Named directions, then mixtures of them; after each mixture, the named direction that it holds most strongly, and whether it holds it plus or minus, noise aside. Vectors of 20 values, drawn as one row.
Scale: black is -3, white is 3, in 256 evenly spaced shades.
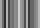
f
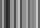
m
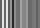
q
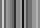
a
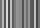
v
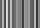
v, plus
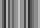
f, plus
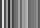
q, plus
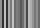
q, minus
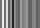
q, plus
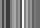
a, minus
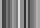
f, plus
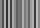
v, minus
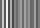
v, plus
